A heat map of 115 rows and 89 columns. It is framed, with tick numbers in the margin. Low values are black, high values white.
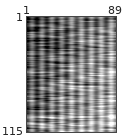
The values follow a bell shape. Values rise toward the bottom right. The ninth with the highest average is the bottom right. Upright stripes repeat 9 times across the table. The ninth with the lowest average is the top left.
